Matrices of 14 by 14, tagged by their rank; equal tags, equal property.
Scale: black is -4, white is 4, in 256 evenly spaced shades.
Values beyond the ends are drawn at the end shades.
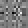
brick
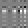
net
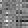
brick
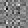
brick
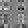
brick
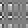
net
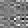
brick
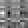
brick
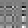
net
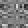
brick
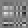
net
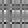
net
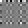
net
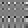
net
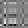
net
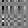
net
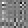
brick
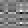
net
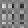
net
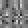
brick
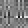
brick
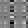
net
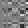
brick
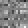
brick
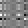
net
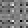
brick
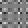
net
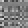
brick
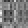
brick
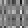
net
